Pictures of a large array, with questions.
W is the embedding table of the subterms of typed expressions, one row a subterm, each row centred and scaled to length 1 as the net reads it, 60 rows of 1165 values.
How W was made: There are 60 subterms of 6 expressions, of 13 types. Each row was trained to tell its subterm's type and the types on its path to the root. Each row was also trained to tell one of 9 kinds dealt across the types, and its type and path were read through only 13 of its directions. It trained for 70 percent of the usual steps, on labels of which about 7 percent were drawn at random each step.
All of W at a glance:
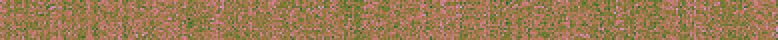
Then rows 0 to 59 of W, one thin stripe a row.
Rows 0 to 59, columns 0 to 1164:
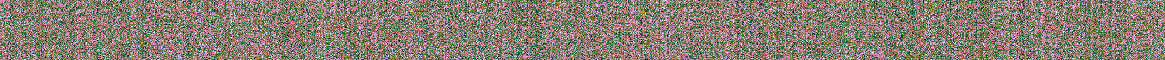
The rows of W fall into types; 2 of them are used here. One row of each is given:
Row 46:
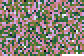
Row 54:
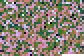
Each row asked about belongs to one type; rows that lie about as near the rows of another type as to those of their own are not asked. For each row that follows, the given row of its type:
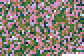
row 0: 46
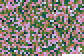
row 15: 54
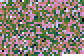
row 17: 46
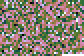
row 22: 46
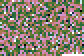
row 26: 54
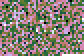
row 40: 46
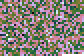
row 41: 54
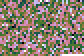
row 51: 54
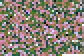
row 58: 54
